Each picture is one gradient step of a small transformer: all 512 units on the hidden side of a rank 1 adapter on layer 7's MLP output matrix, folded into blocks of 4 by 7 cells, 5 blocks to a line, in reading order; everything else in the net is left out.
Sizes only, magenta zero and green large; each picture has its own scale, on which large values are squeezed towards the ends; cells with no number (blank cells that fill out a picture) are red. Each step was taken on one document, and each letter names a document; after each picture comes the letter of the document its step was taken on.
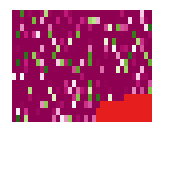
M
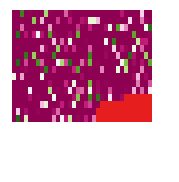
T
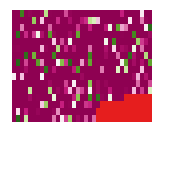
T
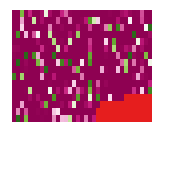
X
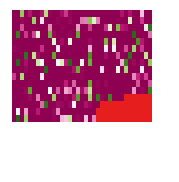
X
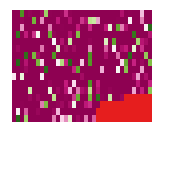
M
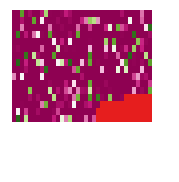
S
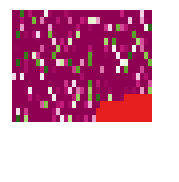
S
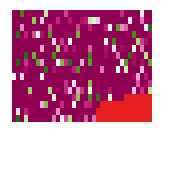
T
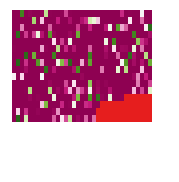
T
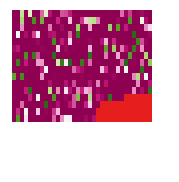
X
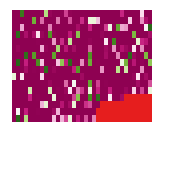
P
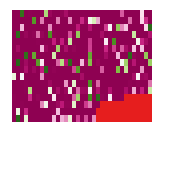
P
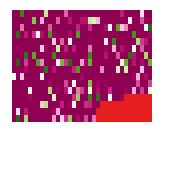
P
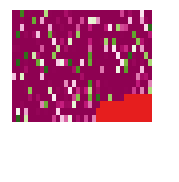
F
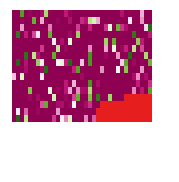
M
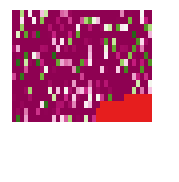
S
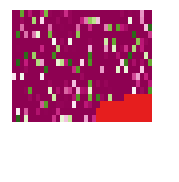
S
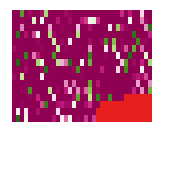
F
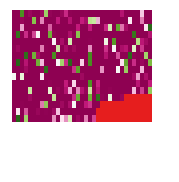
M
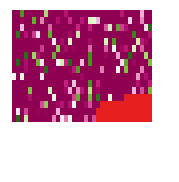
F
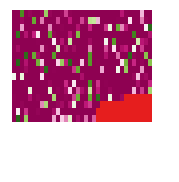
M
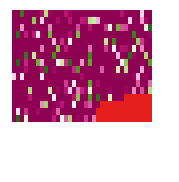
T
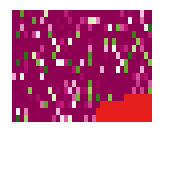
F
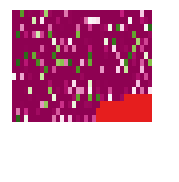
T
